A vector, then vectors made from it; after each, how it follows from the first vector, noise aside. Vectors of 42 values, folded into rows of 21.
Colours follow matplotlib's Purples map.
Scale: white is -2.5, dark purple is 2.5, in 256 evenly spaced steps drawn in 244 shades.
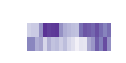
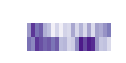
reversed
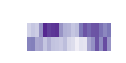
copied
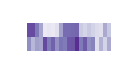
negated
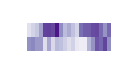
copied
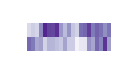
copied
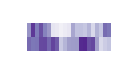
reversed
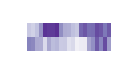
copied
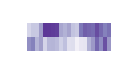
copied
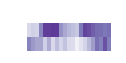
copied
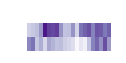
copied
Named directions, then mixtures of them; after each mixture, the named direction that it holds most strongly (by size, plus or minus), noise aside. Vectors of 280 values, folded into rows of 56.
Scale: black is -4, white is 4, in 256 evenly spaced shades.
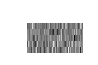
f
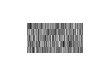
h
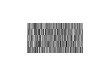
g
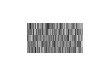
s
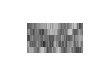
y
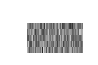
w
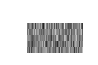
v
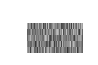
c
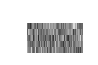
h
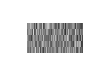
s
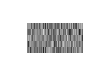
c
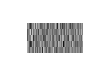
w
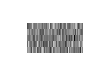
f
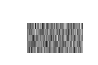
v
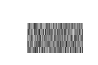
g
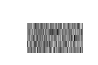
f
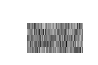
g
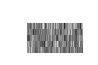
v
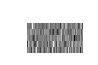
f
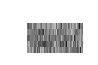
y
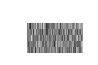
s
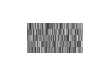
s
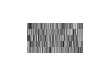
h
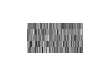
w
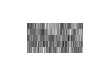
y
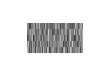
w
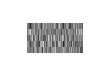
h
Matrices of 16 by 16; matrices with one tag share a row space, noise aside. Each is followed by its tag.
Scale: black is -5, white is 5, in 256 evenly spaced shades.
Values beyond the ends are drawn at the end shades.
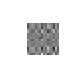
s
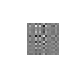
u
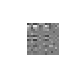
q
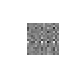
s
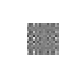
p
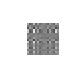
p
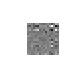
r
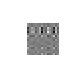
s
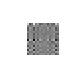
p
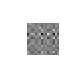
s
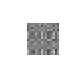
s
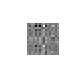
u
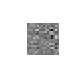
r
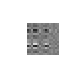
q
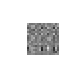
s
